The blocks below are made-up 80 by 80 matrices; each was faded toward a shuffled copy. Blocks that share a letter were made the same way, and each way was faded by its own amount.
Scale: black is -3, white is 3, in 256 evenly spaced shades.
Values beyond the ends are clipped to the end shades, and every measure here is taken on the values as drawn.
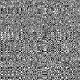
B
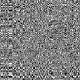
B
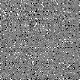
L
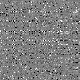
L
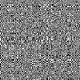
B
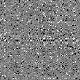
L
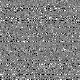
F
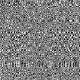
B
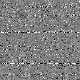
F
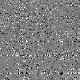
L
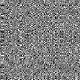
B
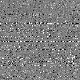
F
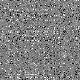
L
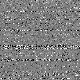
F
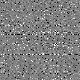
L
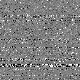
F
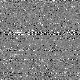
F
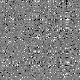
L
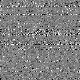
F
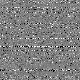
F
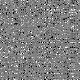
L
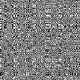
B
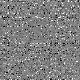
L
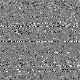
F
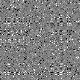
L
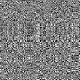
B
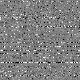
F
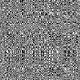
B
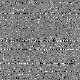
F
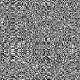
B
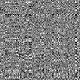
B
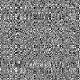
B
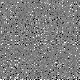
L
